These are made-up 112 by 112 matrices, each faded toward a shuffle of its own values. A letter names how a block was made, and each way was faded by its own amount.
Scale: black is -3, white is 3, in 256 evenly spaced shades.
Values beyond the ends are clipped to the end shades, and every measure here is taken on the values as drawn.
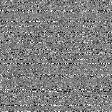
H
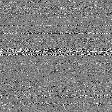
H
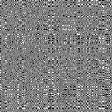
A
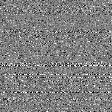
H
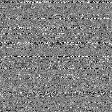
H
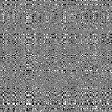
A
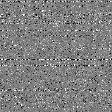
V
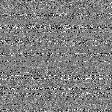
H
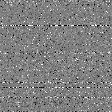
V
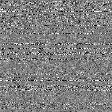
H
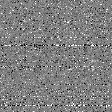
V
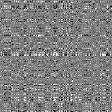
A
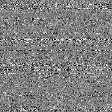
H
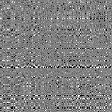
A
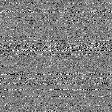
H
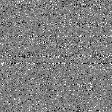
V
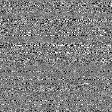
H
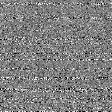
H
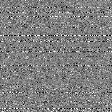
H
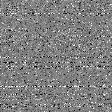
V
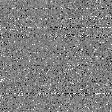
V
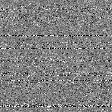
H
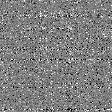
V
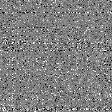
V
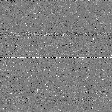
V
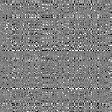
A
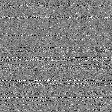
H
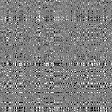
A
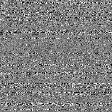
H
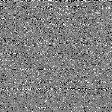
V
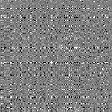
A
